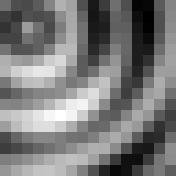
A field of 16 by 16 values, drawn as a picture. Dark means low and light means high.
Rings spread out from the top left. The top right is the ninth with the lowest average. No single row or column stands out from its neighbours. On average the colour sits 50% of the way up the scale.
